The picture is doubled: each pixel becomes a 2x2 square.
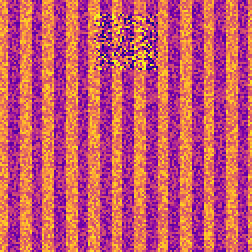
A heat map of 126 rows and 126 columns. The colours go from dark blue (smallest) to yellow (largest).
The top middle is the roughest part. There is no overall slope. Stripes running up and down repeat 11 times from left to right. An odd patch, rougher than its surroundings, sits in the top middle.
